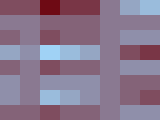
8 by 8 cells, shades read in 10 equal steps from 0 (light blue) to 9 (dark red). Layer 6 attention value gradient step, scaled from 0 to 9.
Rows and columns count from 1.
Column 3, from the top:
9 5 6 0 6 3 1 6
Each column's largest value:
6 6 9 7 7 4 6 7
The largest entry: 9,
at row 1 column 3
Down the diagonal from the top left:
6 4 6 1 5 4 5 3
